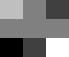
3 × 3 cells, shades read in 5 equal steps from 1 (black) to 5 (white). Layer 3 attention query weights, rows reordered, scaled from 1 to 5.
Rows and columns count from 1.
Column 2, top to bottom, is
3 3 2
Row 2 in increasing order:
3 3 3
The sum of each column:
8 8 10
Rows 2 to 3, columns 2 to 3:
3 3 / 2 5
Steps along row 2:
same same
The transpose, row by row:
4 3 1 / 3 3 2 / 2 3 5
